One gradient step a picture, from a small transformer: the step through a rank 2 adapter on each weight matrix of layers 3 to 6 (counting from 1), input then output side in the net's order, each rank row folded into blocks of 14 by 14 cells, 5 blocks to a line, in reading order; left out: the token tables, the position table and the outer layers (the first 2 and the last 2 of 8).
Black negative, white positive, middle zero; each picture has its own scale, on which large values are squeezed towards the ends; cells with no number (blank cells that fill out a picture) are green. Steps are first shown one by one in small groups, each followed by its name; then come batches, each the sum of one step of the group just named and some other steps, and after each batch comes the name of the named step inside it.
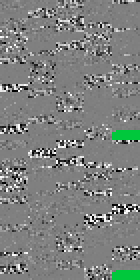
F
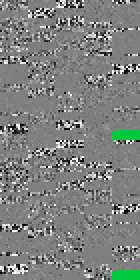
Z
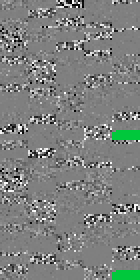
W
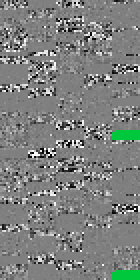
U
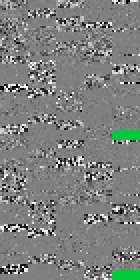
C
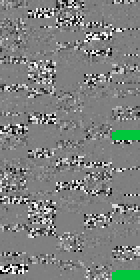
C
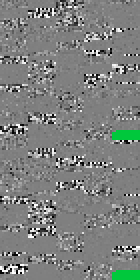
U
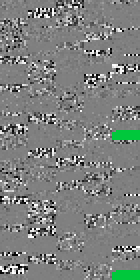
W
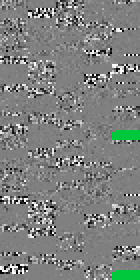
C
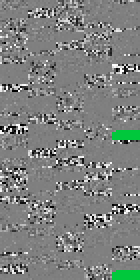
F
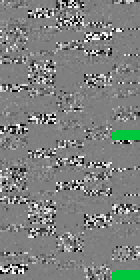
F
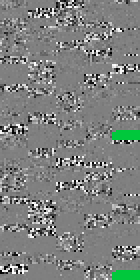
C
